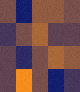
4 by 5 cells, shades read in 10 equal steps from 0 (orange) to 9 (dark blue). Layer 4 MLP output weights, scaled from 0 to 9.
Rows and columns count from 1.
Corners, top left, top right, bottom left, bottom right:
5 5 6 7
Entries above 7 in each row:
1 0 1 1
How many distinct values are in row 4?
5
